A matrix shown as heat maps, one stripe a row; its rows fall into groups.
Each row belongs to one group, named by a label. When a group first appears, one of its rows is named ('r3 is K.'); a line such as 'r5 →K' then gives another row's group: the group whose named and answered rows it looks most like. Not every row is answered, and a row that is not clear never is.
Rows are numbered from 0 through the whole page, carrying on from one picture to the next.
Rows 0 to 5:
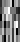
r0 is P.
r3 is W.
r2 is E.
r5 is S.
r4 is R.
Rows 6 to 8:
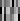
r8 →W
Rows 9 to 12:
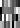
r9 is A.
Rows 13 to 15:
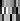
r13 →E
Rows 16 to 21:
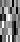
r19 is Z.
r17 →A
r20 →Z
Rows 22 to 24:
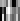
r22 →Z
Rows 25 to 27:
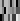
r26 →S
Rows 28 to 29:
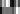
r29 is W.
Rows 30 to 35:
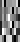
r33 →P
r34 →R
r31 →P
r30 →W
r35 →Z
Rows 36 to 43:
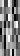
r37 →P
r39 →W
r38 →Z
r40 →E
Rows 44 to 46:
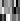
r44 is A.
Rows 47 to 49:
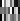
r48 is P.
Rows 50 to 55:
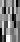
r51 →S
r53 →Z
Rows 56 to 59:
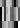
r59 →E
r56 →Z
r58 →W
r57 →W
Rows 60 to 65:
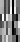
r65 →R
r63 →P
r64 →Z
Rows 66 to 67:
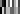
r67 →W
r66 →S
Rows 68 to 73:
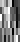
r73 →W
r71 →A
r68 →Z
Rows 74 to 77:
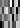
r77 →E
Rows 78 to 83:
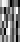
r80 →R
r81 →A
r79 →W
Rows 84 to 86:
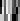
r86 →Z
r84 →E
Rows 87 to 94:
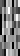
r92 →S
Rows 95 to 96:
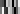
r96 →Z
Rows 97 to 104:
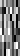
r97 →A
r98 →S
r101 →A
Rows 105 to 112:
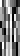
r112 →E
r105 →A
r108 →E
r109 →S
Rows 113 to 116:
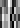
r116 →R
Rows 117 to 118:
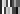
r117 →R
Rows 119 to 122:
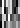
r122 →W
